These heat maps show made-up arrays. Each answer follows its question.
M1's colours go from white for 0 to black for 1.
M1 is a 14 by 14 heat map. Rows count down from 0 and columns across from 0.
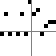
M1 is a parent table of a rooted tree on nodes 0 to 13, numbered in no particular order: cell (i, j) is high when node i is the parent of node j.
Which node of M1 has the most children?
8
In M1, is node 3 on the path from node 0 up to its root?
yes
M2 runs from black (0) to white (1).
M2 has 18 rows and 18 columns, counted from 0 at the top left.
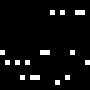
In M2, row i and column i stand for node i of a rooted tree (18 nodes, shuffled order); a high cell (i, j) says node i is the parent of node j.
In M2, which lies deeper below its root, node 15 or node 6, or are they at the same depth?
node 6
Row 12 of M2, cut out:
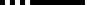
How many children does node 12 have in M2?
4
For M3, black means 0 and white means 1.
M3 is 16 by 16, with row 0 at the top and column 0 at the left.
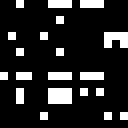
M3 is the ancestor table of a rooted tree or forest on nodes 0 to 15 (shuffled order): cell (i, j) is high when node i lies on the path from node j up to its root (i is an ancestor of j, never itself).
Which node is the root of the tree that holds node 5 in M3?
4
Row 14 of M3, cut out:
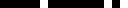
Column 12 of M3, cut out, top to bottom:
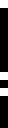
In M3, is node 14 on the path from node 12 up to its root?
no
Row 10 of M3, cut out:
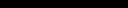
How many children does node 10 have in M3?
0
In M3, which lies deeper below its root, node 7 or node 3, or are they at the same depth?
node 7
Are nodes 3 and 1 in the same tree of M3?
no
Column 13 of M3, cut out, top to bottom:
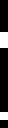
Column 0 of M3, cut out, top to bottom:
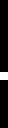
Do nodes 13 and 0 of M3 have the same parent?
no
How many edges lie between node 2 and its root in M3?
5
